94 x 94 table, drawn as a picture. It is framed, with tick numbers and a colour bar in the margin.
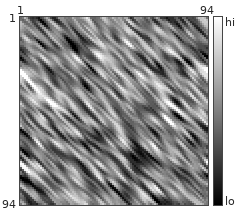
Histogram: bell-shaped. Mirror symmetry: none. Grain: diagonal, down to the right. Ninth with the lowest average: bottom middle.
